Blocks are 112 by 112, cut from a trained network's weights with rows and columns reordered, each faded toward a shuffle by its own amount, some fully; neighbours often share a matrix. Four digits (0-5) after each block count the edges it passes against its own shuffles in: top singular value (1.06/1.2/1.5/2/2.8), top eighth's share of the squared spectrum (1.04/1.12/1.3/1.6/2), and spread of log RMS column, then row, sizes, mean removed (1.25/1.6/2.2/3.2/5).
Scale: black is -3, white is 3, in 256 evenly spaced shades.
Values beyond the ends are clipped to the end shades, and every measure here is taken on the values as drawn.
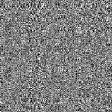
4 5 3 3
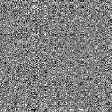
4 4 3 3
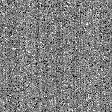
2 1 0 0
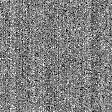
3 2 0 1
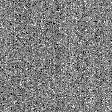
2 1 0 0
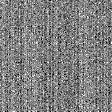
4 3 0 3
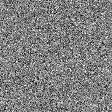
0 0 0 0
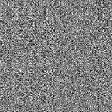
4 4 2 2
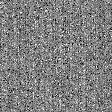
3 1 0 1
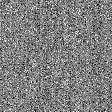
2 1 0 0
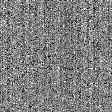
3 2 0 2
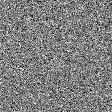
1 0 0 0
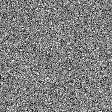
1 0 0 0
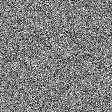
0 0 0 0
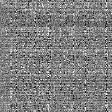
4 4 4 0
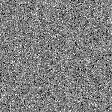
0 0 0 0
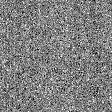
1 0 0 0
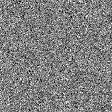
2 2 1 0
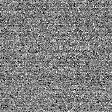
3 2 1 0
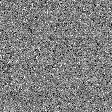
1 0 0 0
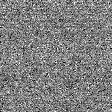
2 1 0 0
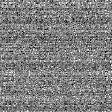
4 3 2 0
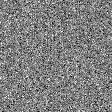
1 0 0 0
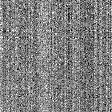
4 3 1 2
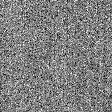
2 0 0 0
